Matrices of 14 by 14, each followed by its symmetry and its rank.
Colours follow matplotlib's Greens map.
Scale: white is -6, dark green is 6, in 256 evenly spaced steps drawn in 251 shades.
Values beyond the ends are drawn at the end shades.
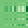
neither, rank one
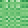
neither, rank one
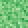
antisymmetric, full rank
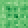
symmetric, rank three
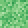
antisymmetric, full rank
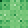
symmetric, rank three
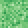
antisymmetric, full rank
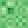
symmetric, rank two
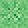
symmetric, rank three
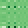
neither, rank one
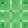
symmetric, rank two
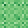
symmetric, rank two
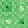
symmetric, rank three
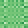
neither, rank one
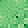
symmetric, rank three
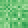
symmetric, rank two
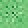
symmetric, rank three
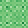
symmetric, rank two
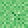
symmetric, rank three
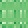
neither, rank one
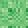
symmetric, rank two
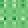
neither, rank one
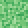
antisymmetric, full rank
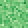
antisymmetric, full rank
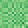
symmetric, rank two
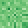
symmetric, rank two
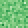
antisymmetric, full rank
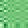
neither, rank one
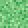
antisymmetric, full rank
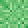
symmetric, rank three
